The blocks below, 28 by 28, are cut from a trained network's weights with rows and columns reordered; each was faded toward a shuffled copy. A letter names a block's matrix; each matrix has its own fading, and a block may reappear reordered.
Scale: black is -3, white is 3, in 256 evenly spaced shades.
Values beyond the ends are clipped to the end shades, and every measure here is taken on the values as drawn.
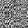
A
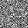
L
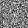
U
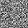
U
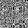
U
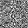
U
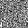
U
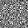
L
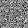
L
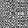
A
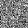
U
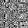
U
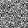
L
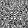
L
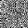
U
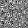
L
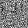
L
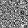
U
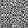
A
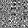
L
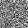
U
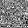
L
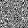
U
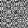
A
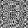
A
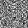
U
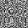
A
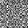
A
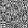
A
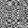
A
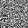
L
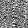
U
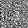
U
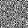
A
